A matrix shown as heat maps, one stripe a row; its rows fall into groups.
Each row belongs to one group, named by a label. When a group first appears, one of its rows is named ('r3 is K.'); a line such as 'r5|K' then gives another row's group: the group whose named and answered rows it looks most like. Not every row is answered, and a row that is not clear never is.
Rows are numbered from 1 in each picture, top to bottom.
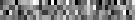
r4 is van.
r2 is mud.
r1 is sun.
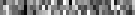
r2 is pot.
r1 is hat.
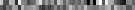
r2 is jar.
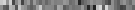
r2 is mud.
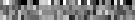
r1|van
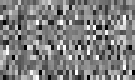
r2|hat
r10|van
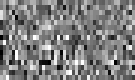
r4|sun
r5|van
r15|pot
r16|van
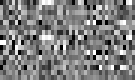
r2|mud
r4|mud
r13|hat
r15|hat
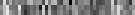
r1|hat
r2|pot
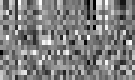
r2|mud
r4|mud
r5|van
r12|pot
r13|mud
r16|sun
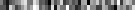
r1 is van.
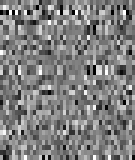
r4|jar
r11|jar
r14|mud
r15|mud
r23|van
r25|hat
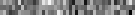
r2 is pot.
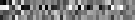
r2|pot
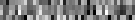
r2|mud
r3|mud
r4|van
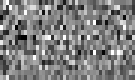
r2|hat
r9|sun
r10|van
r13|jar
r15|hat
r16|van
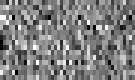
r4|jar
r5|van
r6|mud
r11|van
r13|van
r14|van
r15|sun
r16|van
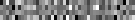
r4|sun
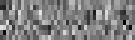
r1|jar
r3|mud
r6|jar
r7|hat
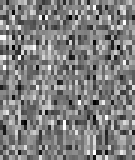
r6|pot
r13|sun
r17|hat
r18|van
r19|hat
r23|pot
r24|mud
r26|hat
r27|hat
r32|mud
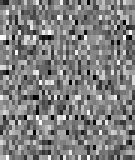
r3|pot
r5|sun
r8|jar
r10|van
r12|van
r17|hat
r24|van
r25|mud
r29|jar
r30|mud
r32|van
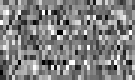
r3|pot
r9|pot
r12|pot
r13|jar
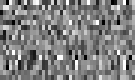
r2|pot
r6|pot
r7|hat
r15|pot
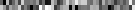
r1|hat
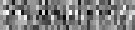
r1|pot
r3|pot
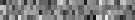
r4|mud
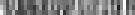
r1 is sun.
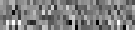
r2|sun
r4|jar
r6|sun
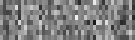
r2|hat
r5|mud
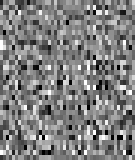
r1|van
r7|hat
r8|mud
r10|jar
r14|van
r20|pot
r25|mud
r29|van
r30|van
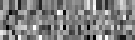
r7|jar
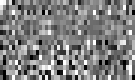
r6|pot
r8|sun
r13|hat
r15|hat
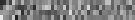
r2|van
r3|pot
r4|sun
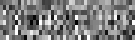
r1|jar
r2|hat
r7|hat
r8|van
